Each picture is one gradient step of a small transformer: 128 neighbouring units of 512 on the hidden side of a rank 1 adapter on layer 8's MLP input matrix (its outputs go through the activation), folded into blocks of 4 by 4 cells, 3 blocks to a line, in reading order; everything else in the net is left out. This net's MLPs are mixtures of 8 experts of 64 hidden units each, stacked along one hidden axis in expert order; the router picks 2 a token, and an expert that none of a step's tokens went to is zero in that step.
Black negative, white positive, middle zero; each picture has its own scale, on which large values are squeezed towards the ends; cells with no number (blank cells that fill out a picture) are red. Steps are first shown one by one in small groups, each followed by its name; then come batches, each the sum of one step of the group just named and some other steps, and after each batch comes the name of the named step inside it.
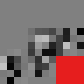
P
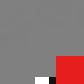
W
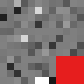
W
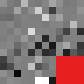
W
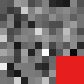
P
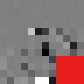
W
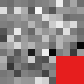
W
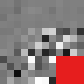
W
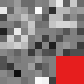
W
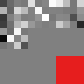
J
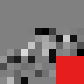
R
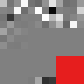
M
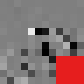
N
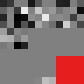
J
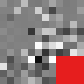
M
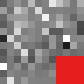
J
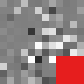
M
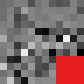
R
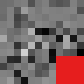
R
